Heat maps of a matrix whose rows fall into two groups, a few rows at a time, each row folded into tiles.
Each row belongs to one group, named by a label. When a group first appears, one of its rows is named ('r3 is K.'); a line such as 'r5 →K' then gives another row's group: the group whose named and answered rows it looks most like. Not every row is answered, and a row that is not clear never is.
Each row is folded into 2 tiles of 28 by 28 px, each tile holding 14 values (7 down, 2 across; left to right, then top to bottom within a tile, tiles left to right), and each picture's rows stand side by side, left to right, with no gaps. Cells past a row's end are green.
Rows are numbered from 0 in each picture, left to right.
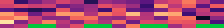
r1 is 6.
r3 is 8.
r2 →6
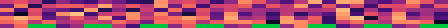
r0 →8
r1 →6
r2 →6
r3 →8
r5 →8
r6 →8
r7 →8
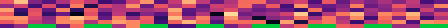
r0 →8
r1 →8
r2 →8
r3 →8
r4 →8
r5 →6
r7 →6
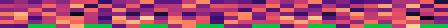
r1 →8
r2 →8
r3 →8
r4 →6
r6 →6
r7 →8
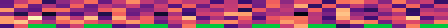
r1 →8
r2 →8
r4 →6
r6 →8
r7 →8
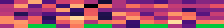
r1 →8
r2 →6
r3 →6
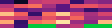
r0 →6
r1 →6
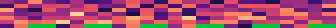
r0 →8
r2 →8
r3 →8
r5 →6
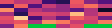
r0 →8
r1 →6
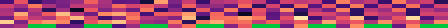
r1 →6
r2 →6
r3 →6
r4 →8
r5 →8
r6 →8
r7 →8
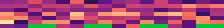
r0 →6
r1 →6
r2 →6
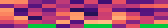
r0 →8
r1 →6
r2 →6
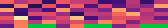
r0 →8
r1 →8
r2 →6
